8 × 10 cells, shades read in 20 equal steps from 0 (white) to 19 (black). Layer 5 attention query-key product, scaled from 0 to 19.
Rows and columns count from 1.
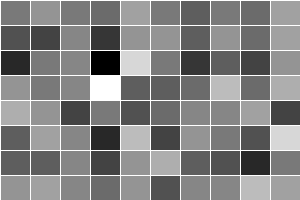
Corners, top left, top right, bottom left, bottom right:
10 7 8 7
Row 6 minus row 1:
2 -1 -1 5 -2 4 -4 0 2 -4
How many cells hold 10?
10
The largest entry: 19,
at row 3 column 4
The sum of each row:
96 105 116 84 101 97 112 86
